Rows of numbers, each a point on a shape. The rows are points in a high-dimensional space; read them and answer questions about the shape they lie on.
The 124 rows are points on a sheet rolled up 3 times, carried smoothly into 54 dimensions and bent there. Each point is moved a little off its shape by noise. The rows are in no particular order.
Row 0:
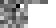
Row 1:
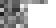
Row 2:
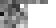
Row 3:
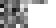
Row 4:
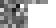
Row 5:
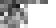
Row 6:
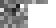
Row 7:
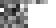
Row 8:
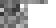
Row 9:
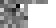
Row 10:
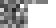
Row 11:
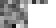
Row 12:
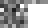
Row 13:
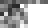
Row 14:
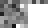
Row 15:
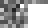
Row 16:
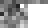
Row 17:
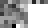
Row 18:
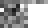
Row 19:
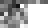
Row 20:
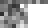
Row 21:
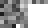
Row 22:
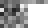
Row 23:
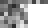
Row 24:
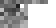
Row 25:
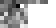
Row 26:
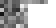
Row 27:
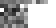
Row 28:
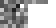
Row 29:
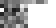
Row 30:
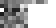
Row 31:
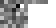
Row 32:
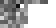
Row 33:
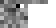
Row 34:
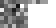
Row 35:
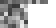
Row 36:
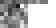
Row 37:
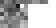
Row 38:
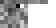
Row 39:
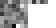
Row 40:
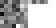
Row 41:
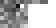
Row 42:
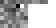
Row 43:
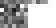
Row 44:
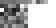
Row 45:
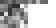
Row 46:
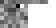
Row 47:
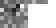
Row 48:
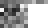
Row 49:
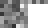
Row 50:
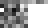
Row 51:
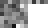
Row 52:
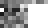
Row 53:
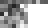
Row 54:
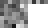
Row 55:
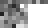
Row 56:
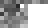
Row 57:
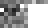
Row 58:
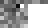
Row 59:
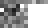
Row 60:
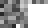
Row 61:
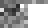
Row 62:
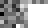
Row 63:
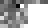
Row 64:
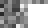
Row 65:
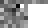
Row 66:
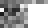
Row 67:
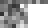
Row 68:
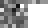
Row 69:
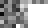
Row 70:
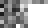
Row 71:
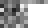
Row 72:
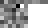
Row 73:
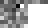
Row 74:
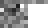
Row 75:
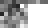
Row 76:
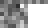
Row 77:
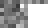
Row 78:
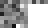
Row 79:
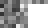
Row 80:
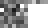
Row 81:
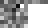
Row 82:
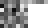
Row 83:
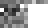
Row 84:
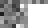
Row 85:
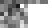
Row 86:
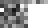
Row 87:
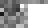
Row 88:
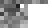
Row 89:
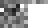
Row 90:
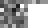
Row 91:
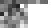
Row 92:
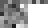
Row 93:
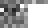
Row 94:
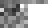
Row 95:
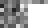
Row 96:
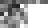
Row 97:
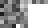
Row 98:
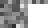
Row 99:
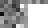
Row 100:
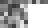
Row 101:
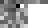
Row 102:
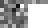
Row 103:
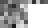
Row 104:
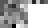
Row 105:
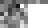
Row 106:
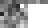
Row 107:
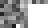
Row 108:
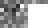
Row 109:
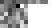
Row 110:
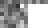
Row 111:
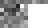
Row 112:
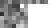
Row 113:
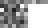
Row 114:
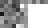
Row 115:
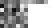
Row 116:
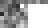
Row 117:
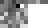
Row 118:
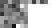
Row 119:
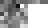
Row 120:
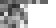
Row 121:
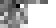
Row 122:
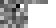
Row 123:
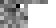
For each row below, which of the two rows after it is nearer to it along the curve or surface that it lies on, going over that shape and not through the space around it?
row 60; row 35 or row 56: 35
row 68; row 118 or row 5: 5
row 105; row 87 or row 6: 6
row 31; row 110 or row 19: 19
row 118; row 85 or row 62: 62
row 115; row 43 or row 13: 43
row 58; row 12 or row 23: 12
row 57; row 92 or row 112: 112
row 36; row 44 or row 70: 70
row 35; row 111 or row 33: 33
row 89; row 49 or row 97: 49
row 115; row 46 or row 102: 102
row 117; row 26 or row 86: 86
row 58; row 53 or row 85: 85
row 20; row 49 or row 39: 39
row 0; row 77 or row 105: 105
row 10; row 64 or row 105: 105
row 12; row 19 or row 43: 43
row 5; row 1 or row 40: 40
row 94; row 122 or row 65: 65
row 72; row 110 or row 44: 44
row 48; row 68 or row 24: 24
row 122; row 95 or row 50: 50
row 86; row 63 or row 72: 72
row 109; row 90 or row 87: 90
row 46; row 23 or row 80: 80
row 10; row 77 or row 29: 29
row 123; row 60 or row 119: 119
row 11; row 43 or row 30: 30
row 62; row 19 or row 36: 36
